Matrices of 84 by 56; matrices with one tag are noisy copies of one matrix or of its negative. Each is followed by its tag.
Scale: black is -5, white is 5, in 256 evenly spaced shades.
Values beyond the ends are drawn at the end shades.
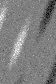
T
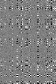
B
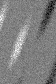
T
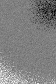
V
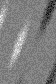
T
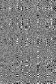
B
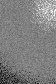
V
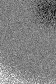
V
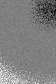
V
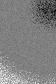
V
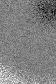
V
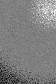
V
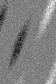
T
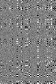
B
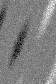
T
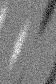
T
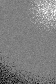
V
